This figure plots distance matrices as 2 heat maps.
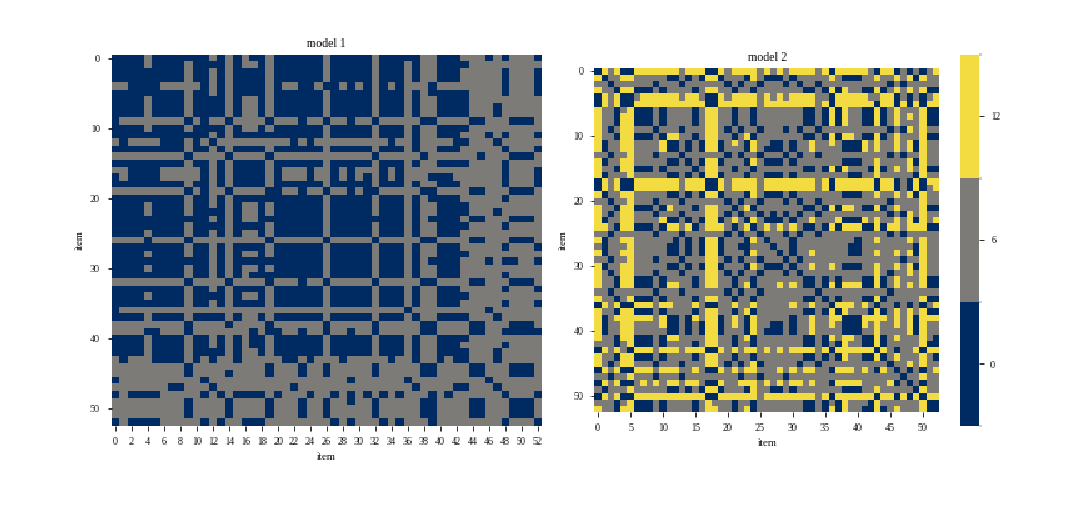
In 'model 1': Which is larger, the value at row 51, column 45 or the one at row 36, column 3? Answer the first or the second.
the second
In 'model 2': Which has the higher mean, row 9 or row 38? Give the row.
38
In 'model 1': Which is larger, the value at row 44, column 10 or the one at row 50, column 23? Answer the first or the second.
the first
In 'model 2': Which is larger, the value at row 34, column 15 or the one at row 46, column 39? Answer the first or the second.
the second
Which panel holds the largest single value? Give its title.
model 2
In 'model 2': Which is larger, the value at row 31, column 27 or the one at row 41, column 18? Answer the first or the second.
the second
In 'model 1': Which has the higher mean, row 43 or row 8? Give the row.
43
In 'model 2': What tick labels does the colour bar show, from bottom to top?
0, 6, 12
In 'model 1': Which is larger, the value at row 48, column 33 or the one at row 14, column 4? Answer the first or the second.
the second
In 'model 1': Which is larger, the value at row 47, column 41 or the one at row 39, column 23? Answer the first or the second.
the first
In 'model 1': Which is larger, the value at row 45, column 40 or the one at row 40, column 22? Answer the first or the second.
the first
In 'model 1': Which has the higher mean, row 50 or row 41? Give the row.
50
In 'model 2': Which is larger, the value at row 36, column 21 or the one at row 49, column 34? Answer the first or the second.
the first
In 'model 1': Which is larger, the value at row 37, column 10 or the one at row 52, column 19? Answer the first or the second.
the second
